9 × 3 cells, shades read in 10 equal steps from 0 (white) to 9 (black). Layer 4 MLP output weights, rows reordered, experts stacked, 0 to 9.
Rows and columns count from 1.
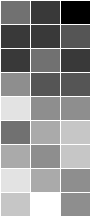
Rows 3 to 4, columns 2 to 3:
5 7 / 6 6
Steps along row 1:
up up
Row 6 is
5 3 2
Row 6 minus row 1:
0 -4 -7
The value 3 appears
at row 6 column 2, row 7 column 1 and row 8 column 2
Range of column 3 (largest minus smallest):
7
